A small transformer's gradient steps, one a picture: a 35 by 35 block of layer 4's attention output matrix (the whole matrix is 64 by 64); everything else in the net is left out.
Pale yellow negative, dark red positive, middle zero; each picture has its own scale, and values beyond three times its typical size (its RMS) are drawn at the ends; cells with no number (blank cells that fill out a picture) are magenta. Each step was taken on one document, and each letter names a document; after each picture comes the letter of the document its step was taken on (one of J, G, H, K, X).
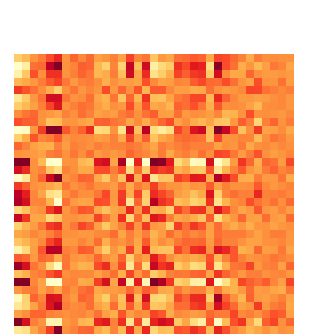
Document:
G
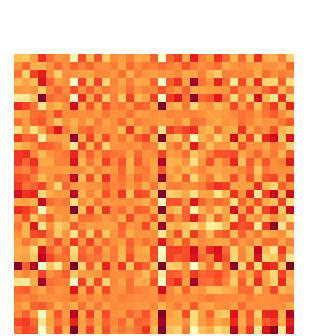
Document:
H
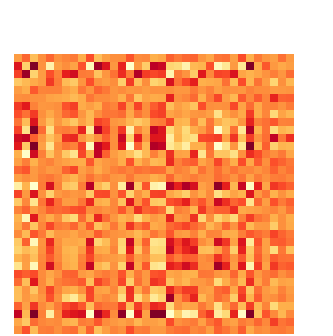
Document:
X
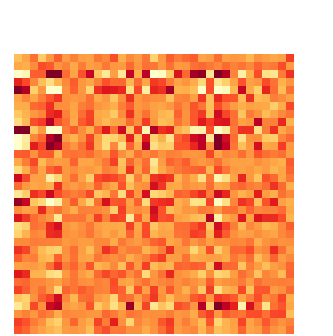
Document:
G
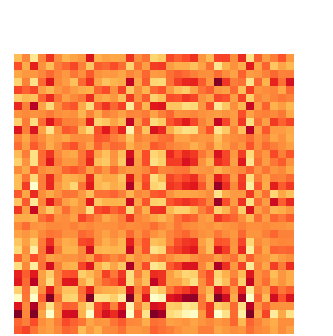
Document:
X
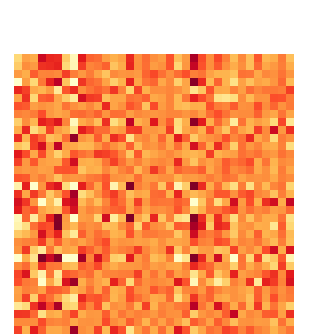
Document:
H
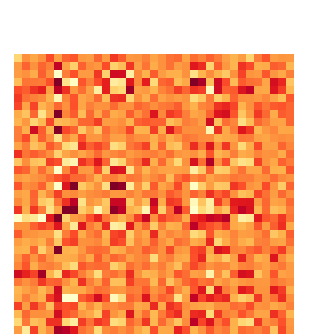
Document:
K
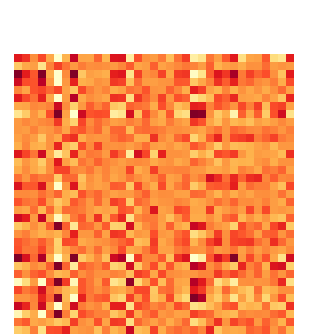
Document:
K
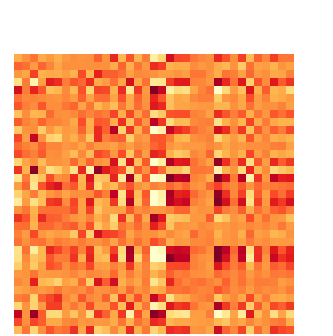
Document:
X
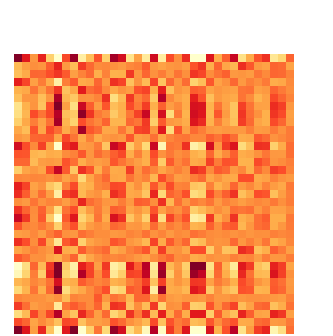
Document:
K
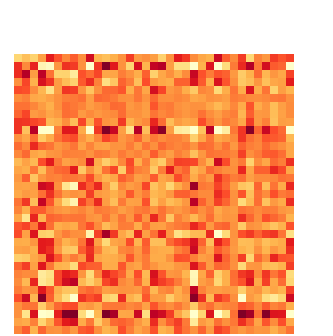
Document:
X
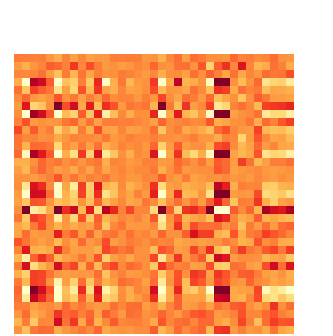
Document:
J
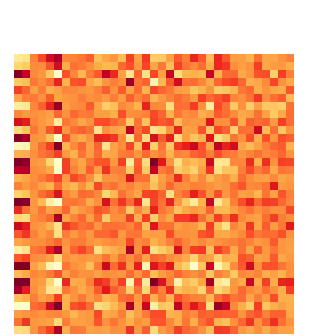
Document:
G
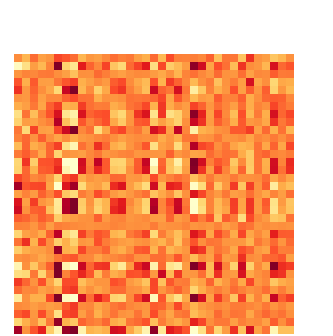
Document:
K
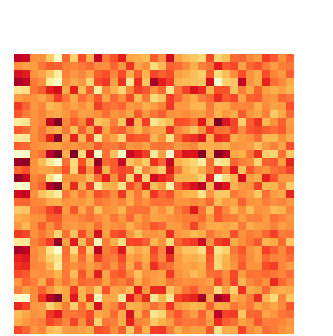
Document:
G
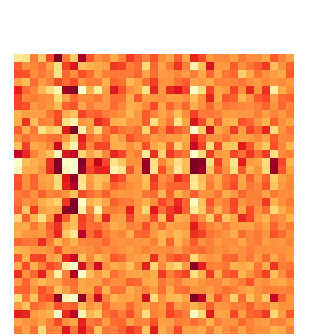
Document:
K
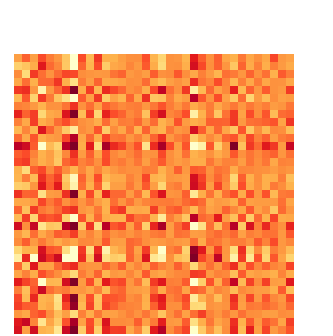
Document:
H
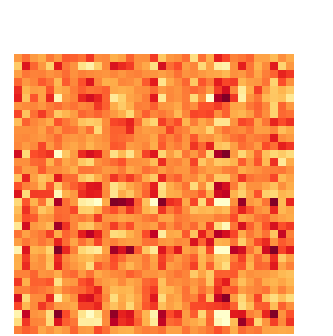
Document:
J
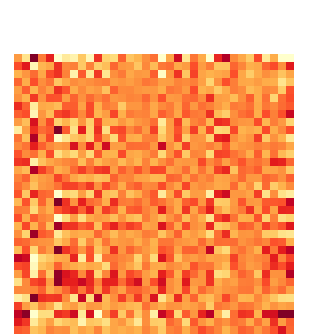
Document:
J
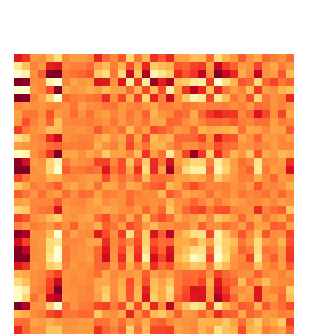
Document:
G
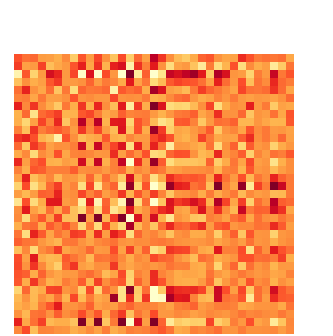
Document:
X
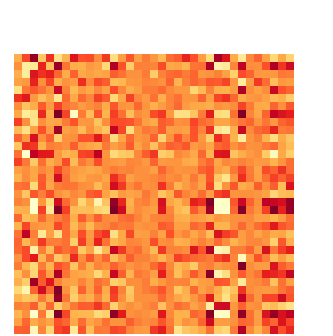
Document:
J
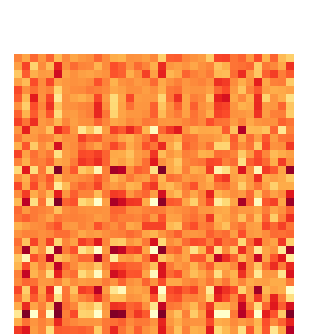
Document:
J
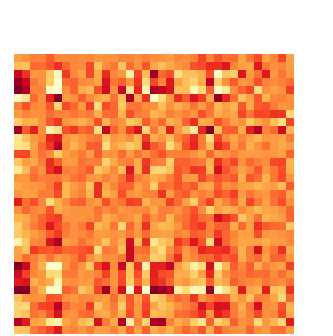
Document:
G
